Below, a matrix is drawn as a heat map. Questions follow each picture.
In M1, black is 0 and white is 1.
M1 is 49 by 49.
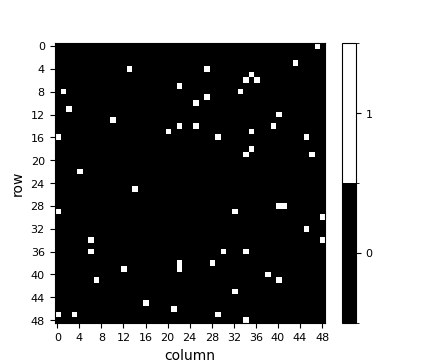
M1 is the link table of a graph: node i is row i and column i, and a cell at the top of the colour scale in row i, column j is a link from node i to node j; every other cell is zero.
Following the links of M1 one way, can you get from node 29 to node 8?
no
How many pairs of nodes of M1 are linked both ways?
6
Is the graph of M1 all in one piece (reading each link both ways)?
no
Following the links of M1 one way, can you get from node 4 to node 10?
yes
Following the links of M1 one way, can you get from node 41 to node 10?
yes
